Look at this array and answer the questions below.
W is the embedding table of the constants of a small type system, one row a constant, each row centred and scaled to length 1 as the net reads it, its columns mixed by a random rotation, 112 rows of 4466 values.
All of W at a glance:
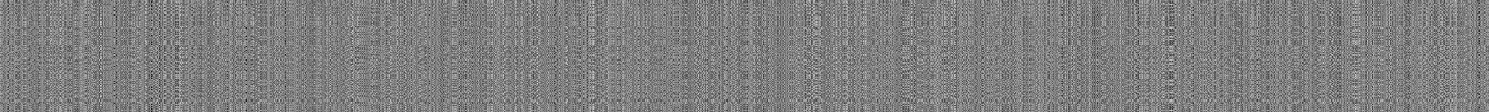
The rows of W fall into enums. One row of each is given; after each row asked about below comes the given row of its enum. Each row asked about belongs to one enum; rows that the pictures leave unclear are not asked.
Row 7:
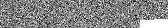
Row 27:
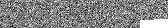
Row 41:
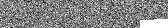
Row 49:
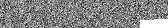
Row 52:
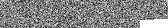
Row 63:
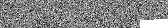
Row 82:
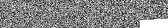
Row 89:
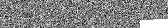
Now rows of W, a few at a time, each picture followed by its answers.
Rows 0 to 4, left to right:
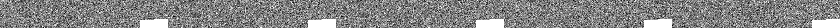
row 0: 52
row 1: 89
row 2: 89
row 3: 82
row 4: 27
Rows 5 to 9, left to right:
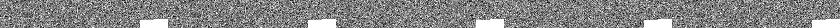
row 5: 89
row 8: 41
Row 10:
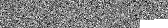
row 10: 7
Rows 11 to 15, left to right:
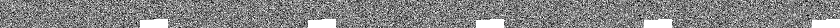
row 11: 82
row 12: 41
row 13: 52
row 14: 7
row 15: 7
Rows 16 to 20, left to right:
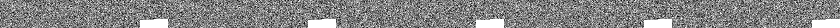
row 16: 82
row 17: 82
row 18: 49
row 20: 89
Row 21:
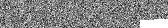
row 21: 49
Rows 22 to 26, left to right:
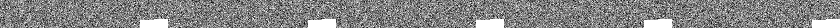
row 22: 49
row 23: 41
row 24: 49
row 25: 82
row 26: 63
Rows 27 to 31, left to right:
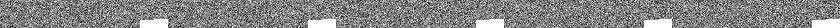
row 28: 27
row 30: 82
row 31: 82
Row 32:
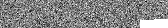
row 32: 63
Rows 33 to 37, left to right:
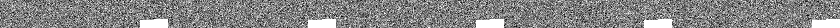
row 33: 82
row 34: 49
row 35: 89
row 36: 27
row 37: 7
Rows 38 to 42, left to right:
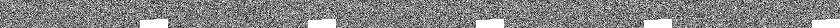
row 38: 82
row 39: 27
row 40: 82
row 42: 89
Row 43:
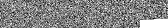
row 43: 82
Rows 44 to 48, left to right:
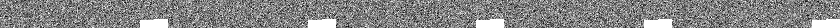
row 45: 49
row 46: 27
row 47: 63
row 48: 7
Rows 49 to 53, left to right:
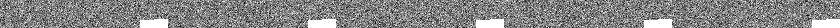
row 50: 27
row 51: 63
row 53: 7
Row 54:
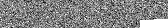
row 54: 41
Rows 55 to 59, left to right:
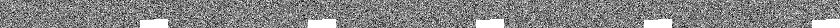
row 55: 82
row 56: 7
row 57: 63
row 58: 49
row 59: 27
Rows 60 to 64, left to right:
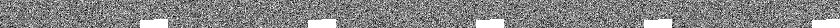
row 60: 27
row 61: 89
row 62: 63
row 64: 27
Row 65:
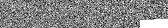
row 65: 82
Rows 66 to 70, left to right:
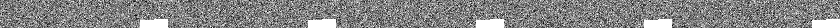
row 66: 7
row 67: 52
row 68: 49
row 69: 63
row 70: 27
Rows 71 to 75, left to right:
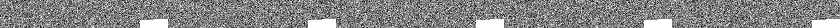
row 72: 82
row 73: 49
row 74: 89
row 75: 52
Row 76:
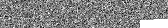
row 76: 89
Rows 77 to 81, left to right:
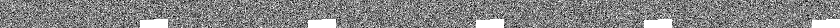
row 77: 82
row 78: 89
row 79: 49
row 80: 27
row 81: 7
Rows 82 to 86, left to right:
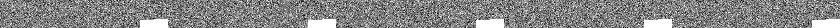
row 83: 7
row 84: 27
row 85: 49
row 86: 41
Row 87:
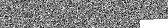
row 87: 89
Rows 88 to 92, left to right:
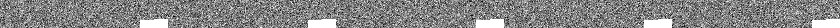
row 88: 49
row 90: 7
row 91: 49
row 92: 27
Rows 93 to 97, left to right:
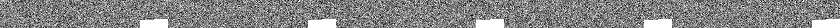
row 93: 52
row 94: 82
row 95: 7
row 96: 49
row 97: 82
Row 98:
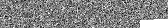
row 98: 89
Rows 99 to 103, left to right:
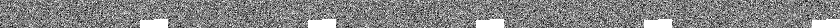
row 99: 27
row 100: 27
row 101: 27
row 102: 63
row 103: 7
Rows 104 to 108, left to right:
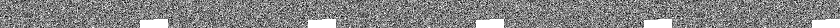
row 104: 89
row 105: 49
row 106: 89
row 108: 89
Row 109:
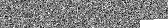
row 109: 89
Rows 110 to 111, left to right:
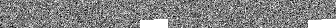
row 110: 27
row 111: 89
